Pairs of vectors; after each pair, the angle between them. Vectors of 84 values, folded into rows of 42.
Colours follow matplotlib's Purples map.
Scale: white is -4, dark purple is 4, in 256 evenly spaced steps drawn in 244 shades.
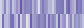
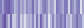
orthogonal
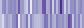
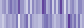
nearly parallel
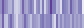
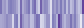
partly opposed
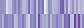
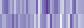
partly opposed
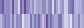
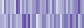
partly opposed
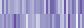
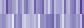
partly aligned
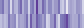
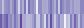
partly opposed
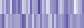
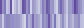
nearly opposite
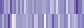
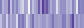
orthogonal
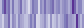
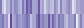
nearly opposite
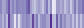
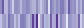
partly aligned
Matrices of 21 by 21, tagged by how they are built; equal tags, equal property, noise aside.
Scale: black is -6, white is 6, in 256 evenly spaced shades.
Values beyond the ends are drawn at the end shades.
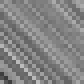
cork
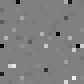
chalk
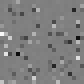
chalk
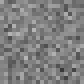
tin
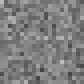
tin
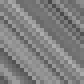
cork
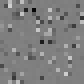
chalk
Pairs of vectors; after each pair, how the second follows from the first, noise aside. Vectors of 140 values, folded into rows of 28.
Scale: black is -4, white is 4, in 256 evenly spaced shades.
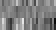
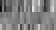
reversed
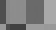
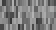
shuffled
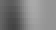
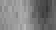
reversed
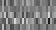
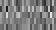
reversed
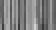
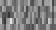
shuffled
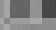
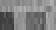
reversed
